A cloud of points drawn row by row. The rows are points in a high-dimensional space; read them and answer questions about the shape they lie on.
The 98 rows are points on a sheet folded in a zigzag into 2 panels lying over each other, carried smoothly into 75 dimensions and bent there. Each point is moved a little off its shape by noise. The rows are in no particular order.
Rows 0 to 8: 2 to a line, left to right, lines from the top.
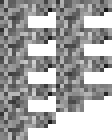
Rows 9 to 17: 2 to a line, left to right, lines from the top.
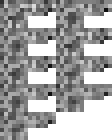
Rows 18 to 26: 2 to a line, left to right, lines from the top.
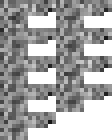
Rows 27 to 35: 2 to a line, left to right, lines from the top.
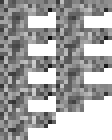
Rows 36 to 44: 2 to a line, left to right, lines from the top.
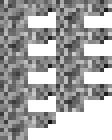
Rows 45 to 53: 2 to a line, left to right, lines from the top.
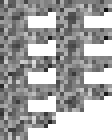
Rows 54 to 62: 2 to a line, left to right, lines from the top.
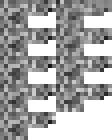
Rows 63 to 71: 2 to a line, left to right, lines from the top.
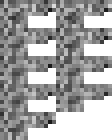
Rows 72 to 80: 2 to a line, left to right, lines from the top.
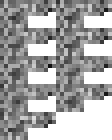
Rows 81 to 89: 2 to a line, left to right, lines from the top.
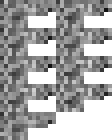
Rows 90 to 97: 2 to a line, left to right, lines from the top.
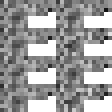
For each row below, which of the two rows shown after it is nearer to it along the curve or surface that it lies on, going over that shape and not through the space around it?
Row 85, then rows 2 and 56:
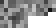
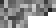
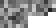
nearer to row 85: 2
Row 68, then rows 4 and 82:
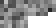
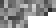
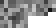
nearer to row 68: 82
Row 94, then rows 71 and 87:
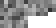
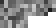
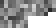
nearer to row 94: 87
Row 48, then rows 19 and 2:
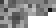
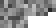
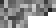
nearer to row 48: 2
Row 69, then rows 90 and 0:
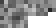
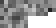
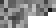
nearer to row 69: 90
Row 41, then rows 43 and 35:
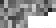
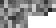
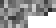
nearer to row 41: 43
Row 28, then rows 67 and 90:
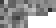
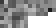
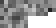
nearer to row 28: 90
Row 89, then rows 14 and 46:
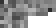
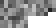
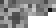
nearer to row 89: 46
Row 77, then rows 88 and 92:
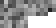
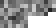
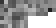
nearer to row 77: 92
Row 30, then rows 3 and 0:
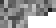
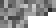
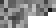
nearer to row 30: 0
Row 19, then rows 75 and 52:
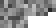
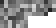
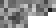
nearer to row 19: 52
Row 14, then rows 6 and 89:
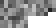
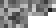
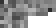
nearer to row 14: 6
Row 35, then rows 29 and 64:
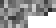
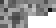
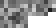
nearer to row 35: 64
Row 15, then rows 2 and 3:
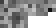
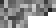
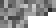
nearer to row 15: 2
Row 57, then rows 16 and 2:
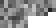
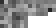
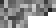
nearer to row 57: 2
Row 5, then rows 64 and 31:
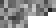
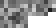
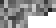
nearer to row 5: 64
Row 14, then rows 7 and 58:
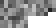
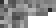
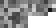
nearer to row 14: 58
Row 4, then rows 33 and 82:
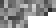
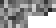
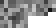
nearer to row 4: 33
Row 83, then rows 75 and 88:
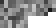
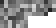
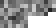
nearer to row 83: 75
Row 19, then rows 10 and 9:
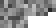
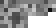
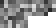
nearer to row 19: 9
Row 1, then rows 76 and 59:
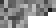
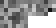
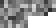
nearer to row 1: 76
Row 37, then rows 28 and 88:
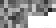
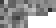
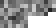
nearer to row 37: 88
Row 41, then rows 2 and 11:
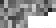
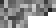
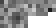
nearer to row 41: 2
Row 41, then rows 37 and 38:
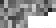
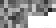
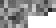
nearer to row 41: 37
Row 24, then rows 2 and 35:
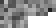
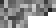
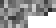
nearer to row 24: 2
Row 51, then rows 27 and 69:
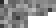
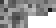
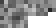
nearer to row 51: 69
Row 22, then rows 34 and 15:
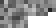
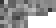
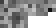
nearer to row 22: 34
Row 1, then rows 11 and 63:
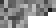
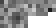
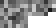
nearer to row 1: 63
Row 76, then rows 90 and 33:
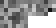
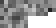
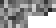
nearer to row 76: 33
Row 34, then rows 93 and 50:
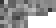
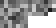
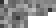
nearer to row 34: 50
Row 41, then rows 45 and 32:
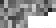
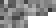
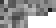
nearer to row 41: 32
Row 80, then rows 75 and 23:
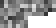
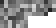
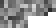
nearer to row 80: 23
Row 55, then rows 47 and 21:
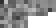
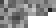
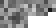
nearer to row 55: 47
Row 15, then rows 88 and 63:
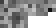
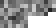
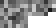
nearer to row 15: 63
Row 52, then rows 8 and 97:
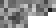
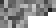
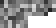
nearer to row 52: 97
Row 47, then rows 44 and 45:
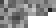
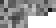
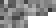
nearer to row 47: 45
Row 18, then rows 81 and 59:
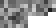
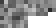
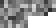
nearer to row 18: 59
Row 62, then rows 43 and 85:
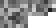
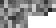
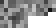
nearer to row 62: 43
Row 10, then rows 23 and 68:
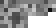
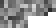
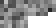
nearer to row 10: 68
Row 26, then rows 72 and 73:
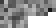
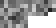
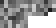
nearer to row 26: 73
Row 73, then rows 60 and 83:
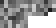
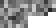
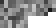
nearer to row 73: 83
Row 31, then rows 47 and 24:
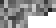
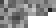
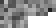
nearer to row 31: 24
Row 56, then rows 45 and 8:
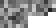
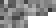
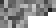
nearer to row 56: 8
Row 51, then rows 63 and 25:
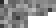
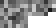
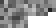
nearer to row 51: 25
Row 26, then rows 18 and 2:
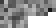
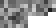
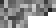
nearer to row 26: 2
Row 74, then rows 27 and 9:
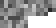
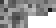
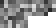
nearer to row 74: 9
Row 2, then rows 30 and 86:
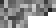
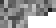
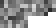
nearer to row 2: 30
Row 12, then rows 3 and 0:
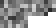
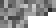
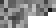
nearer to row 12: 3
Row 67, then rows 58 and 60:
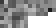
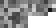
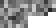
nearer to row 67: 58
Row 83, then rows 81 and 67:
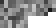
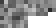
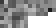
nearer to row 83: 67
